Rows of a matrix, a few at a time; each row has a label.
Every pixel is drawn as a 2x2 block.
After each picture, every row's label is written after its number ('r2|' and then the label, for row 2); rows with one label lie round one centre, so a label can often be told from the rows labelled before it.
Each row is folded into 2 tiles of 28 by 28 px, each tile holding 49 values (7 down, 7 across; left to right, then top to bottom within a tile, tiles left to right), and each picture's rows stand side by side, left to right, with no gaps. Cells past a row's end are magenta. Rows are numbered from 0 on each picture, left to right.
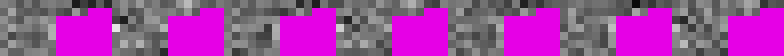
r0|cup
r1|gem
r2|cup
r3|gem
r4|cup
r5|cup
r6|gem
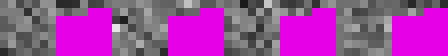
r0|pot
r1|gem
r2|pot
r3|cup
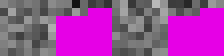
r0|cup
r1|pot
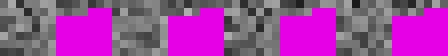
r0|pot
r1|cup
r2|pot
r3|pot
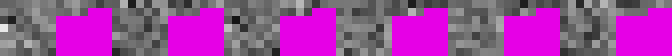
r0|gem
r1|pot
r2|gem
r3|cup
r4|cup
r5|pot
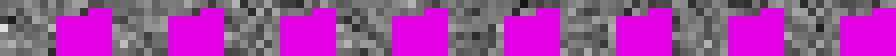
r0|gem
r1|gem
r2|pot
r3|gem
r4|cup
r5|cup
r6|pot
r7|pot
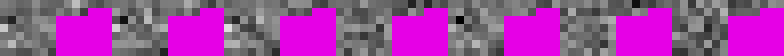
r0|gem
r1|gem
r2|gem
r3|cup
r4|gem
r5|cup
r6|pot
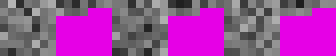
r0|pot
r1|pot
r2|pot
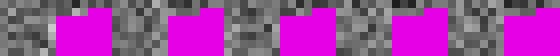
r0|cup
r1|pot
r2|cup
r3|pot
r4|pot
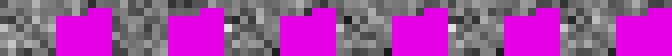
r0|gem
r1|pot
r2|gem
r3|gem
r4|gem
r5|gem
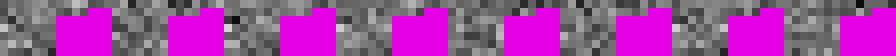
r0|gem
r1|pot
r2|gem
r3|gem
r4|cup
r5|pot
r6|gem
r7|cup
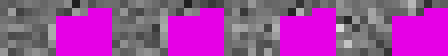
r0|cup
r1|cup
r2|cup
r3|gem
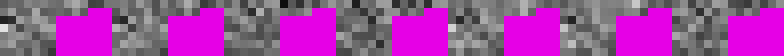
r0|gem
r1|gem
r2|pot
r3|pot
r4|gem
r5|gem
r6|pot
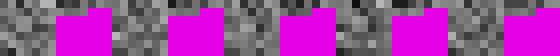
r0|pot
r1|pot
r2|pot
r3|pot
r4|pot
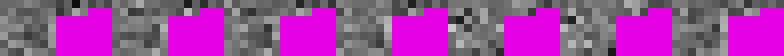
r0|cup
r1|cup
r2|cup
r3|cup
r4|gem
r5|gem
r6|cup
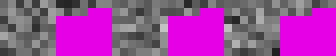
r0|pot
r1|cup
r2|gem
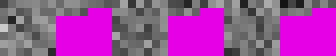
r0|gem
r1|pot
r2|pot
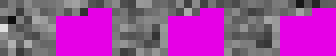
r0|gem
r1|cup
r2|cup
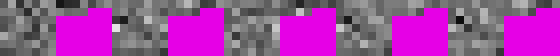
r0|pot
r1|gem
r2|cup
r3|gem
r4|gem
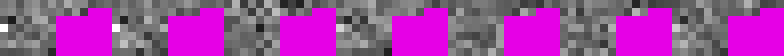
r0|gem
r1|gem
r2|pot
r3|gem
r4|cup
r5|cup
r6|gem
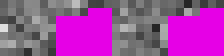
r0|gem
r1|cup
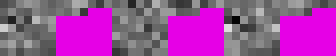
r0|gem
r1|pot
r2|gem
